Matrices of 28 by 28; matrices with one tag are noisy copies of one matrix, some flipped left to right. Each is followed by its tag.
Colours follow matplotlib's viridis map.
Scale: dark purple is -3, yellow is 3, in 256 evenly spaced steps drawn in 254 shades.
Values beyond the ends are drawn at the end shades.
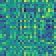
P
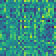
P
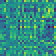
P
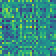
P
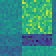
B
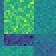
B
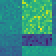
B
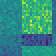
B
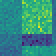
B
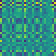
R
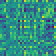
P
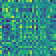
P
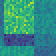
B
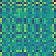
R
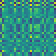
R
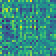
P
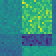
B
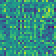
P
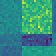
B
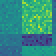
B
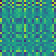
R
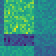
B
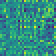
P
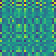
R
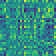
P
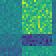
B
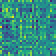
P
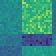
B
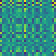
R
